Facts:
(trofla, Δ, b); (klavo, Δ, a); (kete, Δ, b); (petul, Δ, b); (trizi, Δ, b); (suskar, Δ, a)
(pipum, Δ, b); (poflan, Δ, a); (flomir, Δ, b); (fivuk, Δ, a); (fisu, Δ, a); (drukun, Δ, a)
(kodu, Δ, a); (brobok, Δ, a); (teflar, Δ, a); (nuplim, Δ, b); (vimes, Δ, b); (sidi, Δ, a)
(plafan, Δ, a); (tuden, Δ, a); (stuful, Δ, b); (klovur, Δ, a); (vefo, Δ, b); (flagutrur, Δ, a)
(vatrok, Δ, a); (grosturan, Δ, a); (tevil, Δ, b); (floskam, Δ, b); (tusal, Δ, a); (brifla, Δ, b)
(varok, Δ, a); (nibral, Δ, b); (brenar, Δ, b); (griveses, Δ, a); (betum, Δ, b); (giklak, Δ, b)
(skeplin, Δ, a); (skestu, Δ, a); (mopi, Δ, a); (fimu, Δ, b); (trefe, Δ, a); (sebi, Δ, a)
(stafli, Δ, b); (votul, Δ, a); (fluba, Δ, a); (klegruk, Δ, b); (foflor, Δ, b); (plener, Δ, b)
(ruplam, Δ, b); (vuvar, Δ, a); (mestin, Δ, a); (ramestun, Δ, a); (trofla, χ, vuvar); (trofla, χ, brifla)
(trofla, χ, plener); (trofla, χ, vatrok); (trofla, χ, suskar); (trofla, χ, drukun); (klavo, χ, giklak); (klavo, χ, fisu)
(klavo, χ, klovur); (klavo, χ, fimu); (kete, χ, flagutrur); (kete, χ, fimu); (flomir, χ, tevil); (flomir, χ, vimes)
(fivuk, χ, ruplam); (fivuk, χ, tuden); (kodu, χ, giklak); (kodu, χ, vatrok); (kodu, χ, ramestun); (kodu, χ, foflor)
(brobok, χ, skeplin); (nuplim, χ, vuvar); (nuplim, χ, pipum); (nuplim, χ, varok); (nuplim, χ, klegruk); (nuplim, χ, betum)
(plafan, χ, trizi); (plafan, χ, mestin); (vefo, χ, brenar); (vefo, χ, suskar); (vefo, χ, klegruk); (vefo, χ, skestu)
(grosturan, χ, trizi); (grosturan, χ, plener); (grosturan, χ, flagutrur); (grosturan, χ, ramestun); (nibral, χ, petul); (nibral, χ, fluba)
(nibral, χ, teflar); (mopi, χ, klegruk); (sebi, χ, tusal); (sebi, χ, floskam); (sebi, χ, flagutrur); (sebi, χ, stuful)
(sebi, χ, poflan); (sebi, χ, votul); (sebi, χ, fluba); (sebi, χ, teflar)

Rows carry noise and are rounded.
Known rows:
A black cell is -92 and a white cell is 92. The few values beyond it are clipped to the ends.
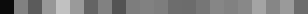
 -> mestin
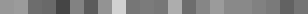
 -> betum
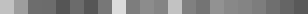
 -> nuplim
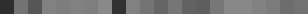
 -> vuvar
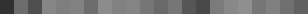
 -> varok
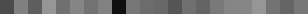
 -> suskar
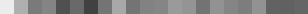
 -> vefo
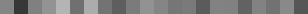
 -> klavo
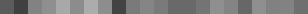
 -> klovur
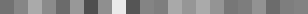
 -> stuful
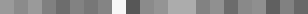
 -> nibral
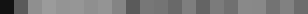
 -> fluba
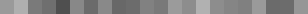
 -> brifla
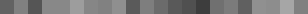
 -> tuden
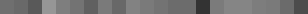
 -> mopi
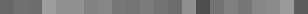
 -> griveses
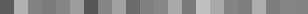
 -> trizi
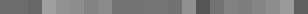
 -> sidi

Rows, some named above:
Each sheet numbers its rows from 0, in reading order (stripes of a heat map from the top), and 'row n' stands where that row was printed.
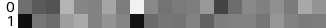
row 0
brobok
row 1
ramestun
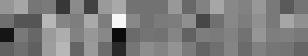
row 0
klegruk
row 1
brobok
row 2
ramestun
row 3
kodu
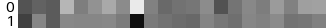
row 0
skeplin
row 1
drukun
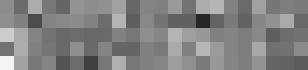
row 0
fimu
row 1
fivuk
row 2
trofla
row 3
plener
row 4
vefo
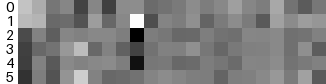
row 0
brenar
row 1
ruplam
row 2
drukun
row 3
grosturan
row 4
drukun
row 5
plafan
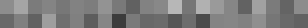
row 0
foflor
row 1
skestu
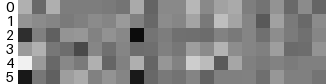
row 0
kete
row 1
giklak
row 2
vatrok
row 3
brifla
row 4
flomir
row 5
ramestun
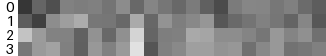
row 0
varok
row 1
sebi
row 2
stafli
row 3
petul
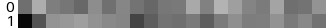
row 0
plener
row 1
flagutrur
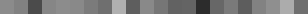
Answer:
fivuk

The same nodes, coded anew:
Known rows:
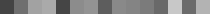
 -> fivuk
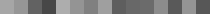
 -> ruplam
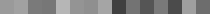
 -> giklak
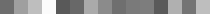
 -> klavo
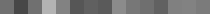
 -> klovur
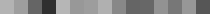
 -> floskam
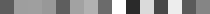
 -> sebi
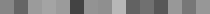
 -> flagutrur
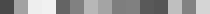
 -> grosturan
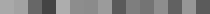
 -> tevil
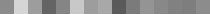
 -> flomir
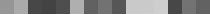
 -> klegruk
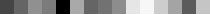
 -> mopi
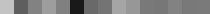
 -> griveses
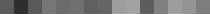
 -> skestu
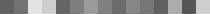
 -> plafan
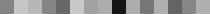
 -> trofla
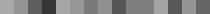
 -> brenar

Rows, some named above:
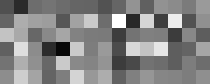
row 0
suskar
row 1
sebi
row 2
foflor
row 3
vefo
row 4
fimu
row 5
flomir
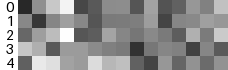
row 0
kodu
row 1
vatrok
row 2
klavo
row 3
foflor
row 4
kete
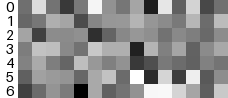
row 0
nibral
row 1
brobok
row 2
drukun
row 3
trofla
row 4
fimu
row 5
sebi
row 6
mopi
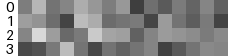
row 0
trizi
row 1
petul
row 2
flomir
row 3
ramestun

